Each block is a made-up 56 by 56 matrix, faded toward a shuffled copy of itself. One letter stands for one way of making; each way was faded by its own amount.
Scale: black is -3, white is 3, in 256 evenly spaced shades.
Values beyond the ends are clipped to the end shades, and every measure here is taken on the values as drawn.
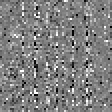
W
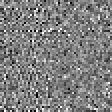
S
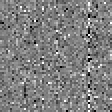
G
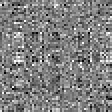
S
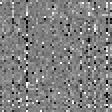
W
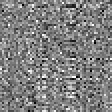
S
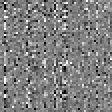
W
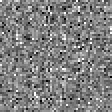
S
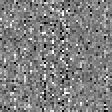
G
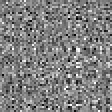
S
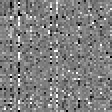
W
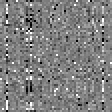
W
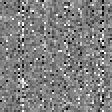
G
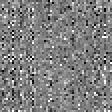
W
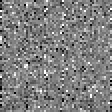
G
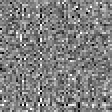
S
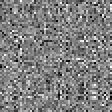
S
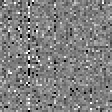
G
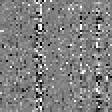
W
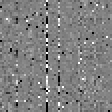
W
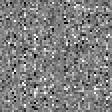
G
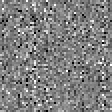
G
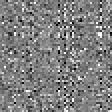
W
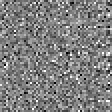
S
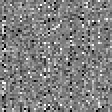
G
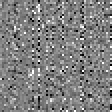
W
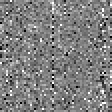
G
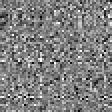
S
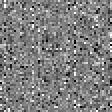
G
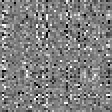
W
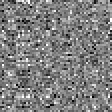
S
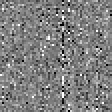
G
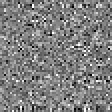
S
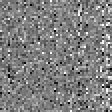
G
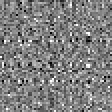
S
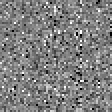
G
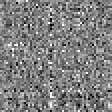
S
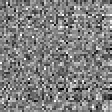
S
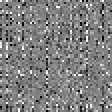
W
